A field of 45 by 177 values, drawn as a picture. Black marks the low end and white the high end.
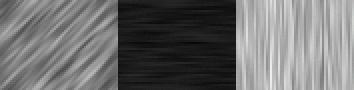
The table splits into one row of 3 panels. Panel 1,1: middling, slanting up to the right. Panel 1,2: very low, streaked across, faint in contrast. Panel 1,3: high, streaked downward.
